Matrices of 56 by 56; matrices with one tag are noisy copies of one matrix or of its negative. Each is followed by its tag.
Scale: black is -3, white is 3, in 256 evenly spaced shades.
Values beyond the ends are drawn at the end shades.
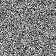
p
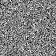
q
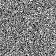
q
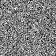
q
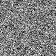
p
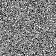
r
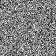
q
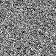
p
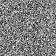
q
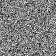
r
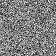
r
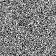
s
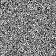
q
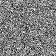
p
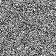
p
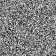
s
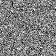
p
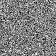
r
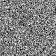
s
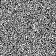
q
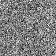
q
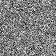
p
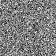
q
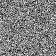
r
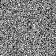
q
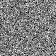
r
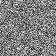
p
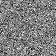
p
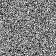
r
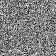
r
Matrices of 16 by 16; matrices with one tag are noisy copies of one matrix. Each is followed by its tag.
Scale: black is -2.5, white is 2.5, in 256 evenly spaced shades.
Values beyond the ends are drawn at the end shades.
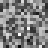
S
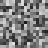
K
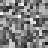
K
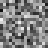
S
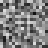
S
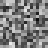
K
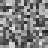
K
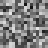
K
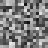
K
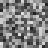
S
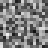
S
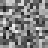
K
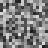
S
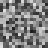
S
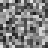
S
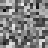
K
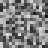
S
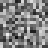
S
